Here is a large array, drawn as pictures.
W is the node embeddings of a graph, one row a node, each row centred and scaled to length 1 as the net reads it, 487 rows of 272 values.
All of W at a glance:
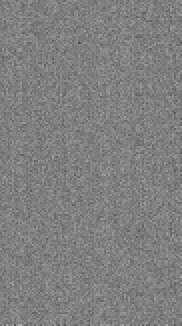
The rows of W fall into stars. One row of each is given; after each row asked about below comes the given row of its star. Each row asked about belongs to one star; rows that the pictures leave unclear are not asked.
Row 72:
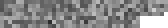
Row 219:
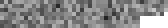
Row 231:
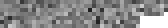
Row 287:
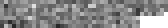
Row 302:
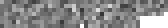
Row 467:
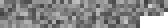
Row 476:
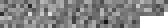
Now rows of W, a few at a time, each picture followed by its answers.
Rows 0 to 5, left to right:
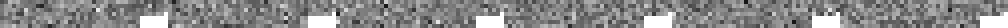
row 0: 467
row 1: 287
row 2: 476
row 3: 231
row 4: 231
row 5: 467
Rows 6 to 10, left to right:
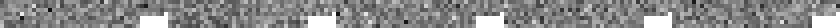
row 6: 72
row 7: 287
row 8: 476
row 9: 231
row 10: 231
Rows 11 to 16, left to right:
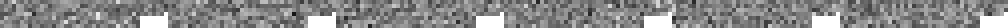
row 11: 467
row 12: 72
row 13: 231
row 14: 302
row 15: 231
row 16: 231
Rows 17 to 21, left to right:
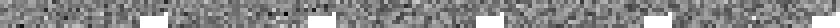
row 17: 476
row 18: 287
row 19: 467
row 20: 302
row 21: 219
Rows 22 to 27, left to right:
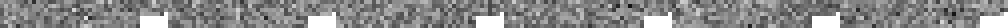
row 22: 302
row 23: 231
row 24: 476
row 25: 302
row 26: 467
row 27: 219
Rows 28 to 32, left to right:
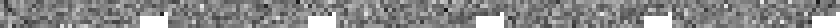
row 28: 287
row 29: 287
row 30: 72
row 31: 476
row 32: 467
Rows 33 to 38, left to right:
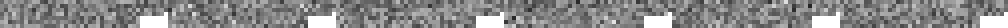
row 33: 467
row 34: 467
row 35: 231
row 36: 231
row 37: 219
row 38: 287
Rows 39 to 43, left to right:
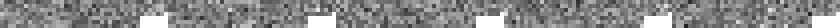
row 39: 231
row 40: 476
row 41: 302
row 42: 231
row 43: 302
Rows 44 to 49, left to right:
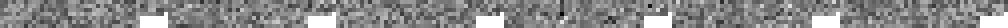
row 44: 72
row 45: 302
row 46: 72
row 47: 219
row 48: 287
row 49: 231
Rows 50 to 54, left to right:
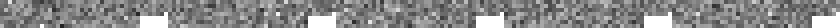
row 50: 72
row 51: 467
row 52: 476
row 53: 467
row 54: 467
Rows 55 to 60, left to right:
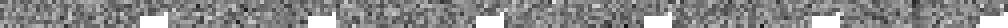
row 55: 467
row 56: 476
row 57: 467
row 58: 476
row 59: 219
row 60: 231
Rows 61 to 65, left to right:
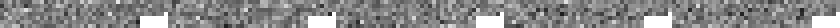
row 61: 467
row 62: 287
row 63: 287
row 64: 219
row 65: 219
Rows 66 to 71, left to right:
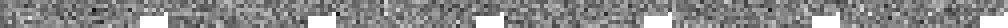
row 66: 219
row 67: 476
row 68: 476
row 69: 287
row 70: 231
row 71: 467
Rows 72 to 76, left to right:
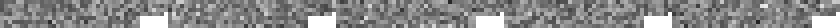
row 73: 467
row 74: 287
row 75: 72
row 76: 72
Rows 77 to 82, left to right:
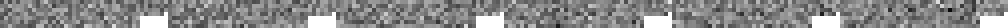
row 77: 287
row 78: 219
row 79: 467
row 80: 302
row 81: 302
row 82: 72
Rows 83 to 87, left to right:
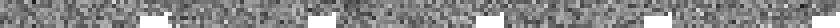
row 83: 231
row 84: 231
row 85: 231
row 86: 302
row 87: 467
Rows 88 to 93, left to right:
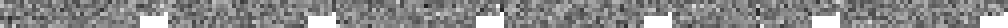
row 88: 231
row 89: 231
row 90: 231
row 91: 476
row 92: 302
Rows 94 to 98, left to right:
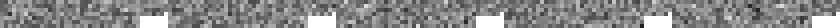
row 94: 72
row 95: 287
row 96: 302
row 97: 302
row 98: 302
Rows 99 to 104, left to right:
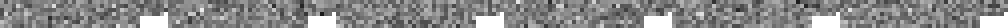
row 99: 467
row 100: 72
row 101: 476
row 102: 467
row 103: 72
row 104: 476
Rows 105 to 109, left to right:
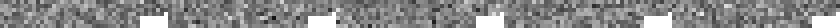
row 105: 476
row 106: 219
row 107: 231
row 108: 231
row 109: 467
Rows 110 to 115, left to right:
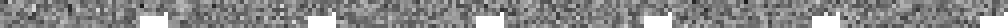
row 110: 72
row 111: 467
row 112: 302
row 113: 72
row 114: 231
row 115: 476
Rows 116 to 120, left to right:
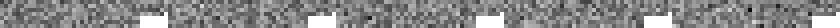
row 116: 287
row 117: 302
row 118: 72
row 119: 219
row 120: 476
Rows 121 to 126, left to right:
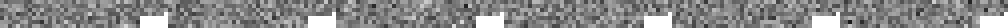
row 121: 467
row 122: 219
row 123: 467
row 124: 287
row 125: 287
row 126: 287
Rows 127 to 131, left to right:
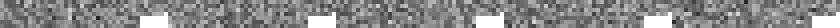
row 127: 231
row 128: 476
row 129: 302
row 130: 231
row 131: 231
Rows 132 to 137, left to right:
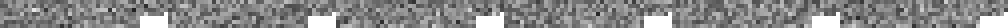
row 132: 72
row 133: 467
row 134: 231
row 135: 287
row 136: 72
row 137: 231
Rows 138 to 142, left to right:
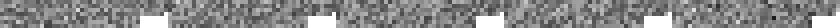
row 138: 287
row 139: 72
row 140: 467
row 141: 467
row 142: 467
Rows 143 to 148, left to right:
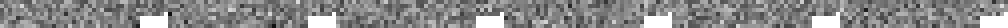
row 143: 467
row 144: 476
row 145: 72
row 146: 231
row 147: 476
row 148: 231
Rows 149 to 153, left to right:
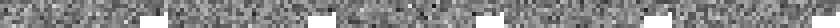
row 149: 467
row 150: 302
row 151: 302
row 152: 231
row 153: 467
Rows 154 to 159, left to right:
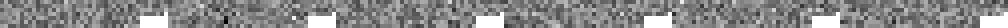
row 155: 72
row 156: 231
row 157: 219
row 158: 476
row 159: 231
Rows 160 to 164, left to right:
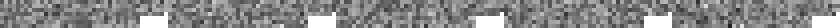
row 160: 219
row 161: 287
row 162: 72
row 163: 476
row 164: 287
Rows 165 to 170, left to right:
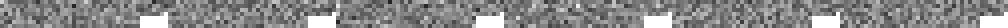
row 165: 231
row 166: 72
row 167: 231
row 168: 302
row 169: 302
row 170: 302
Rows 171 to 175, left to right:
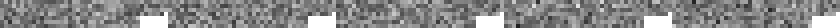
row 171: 287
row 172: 219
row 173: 467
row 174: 302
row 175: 231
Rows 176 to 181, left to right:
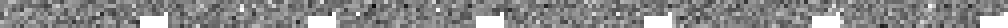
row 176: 467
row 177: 302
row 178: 72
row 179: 467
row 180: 231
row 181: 476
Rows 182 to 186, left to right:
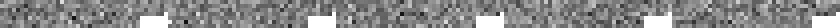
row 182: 219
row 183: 476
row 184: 302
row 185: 476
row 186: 72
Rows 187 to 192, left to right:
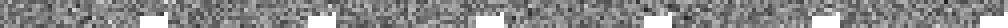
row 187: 302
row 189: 287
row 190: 231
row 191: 219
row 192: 219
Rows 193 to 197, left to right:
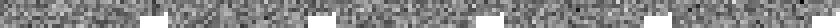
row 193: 476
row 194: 302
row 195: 287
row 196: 231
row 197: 219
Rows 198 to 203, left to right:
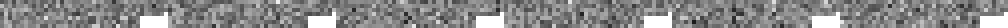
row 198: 467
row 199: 476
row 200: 219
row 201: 476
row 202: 302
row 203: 476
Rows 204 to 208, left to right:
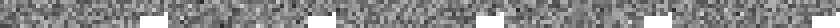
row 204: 219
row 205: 302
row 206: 467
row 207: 231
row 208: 467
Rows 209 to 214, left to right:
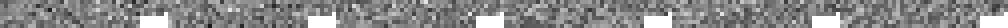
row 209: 72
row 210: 476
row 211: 467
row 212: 302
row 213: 476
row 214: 467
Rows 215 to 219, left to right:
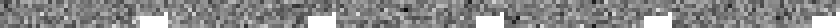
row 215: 287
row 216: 467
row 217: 72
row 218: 219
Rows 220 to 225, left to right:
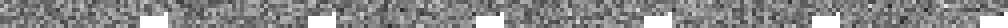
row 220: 231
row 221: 231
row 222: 302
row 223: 231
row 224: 72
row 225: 302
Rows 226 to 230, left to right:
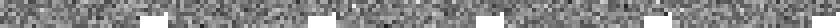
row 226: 231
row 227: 219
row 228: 467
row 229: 302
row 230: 476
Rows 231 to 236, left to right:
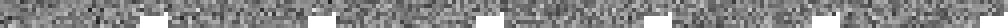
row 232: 219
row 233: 231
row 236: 219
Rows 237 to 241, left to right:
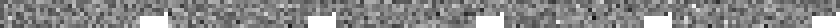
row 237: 302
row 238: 476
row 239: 287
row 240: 302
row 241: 302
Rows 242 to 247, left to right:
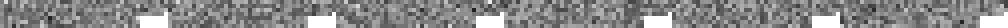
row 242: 287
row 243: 72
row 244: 302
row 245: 72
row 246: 467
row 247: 231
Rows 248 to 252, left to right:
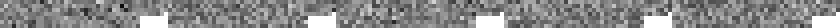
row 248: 302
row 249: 231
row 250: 72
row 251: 72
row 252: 231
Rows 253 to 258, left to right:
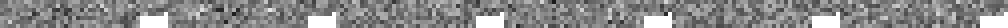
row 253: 72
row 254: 72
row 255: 72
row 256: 287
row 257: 302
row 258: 467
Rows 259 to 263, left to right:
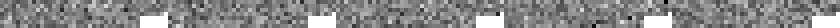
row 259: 302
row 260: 231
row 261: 302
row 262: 219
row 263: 302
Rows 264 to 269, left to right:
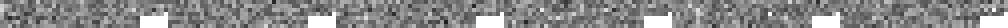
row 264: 231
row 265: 287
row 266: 219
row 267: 72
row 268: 467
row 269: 219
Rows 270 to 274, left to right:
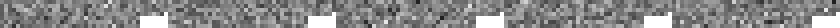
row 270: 302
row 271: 231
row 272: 219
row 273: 72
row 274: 219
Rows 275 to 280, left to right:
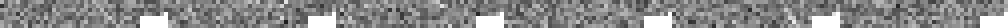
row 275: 467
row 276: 467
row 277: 302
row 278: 302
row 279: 476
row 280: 219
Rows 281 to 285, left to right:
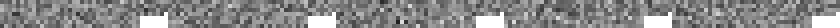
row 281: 287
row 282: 302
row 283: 302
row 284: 72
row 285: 287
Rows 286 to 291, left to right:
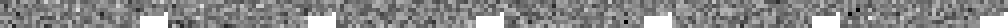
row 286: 287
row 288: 219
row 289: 231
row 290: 476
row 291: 219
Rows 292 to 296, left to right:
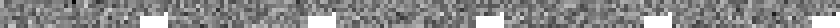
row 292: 231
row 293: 287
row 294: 476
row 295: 302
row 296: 287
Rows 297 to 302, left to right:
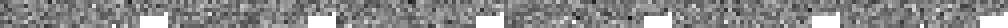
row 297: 287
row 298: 287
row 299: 231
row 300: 219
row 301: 302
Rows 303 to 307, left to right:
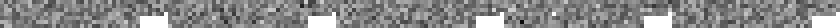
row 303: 302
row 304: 72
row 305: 476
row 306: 476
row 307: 72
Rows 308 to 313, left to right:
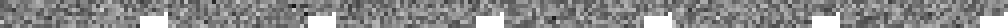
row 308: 302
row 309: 467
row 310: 231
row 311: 287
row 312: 476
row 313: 302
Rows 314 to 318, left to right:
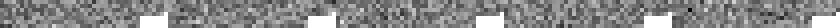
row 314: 219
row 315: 231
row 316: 302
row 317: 467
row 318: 219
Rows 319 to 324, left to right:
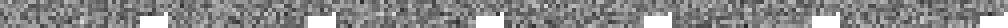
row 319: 476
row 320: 476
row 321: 287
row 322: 287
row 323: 287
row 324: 219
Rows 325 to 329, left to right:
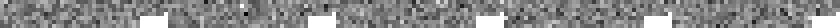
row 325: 219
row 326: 287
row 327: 302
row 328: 219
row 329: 287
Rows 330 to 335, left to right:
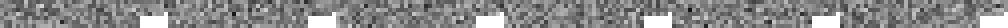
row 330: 231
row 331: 72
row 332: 231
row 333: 476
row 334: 219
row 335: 287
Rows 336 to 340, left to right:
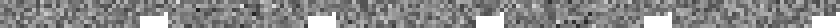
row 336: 476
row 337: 302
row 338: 467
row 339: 302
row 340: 476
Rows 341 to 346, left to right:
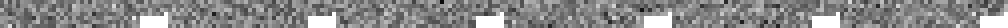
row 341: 287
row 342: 476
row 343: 476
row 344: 287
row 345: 476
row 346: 467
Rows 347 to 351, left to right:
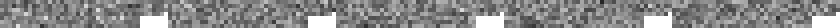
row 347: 467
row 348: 467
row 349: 287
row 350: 287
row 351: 219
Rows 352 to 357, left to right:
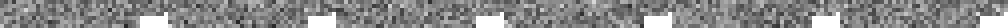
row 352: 72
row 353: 476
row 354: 467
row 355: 467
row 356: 476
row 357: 231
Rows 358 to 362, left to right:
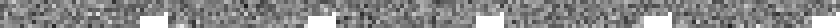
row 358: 467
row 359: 231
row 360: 231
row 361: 287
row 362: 287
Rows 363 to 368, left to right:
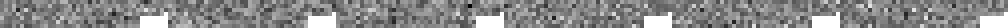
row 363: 219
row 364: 231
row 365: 72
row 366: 467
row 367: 302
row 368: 302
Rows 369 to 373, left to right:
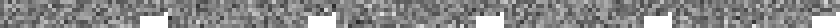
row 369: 219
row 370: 231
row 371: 287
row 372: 467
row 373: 302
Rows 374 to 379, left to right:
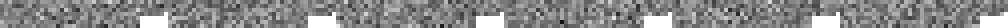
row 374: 476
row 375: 72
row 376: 476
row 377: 72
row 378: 72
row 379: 476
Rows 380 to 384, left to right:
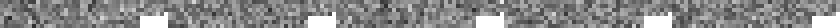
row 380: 231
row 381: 219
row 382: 302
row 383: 72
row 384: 219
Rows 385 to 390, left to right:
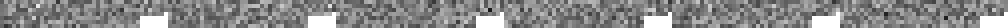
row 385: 219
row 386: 287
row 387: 231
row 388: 476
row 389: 219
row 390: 219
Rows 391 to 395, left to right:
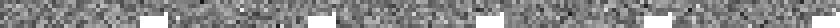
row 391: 302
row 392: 302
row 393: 231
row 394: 72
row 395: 219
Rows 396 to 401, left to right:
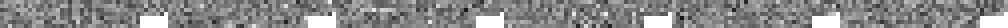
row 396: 287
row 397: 287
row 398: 72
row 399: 476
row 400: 231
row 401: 467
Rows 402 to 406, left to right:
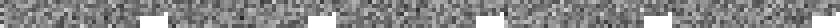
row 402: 476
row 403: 231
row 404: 72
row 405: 476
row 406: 72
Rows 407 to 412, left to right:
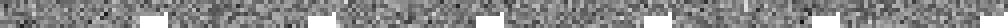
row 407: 287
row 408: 302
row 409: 476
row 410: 287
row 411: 302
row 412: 231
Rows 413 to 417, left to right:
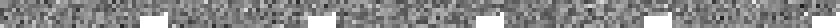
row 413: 476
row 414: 287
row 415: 287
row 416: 302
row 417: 467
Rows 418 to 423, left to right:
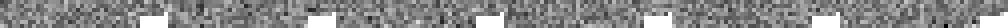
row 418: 476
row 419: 231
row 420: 476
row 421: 287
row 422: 231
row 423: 476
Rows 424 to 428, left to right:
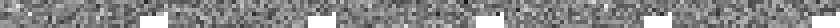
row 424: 467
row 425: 302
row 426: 287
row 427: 467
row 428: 302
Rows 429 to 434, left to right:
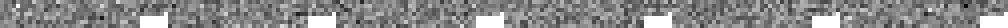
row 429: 467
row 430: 287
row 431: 287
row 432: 476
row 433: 231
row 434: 302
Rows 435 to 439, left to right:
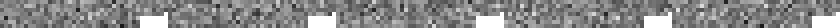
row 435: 476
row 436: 302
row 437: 231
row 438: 467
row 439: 476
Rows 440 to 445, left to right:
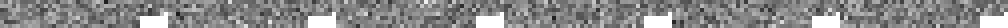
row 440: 467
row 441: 219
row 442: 467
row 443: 467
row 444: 231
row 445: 467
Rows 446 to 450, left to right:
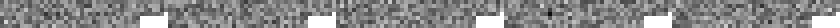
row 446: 219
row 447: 219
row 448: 219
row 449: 219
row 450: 219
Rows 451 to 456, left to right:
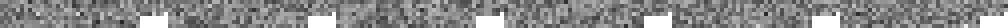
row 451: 231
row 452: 302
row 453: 302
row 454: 467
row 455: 287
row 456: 287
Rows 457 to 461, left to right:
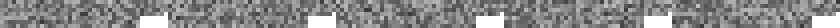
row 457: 72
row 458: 476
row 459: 467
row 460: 287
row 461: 231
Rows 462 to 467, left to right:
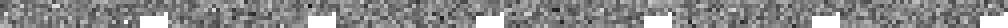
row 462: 467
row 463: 302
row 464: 219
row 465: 72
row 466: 476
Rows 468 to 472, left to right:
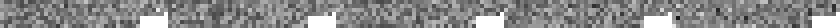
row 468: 231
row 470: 302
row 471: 231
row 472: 476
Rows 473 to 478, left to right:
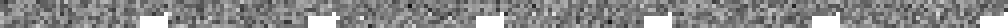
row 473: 72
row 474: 231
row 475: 219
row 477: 72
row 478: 467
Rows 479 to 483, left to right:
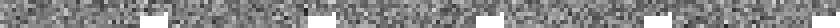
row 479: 231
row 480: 287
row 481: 467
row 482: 467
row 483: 302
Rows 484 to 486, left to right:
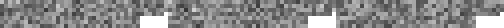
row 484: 467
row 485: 219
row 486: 72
